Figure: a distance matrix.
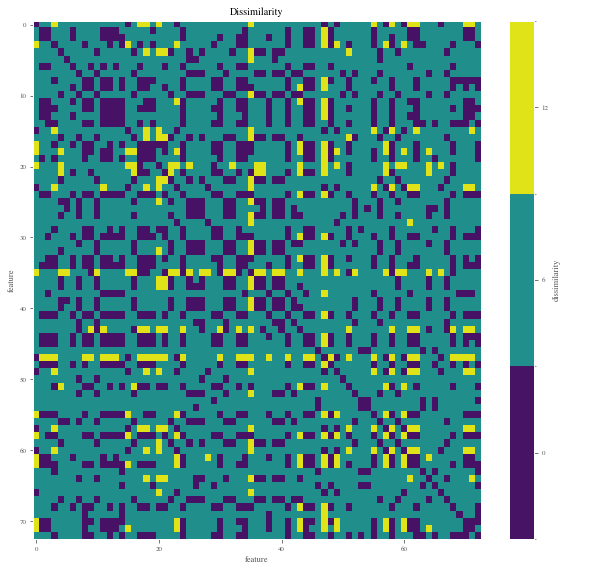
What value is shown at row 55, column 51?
6
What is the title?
Dissimilarity
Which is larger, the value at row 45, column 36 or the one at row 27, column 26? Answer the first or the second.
the first
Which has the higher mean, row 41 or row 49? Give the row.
49
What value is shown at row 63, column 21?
6
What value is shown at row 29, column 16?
6
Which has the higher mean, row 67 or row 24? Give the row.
67
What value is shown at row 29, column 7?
6
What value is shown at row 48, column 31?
6
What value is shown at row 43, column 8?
6
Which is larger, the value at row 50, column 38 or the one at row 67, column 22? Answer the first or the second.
the first
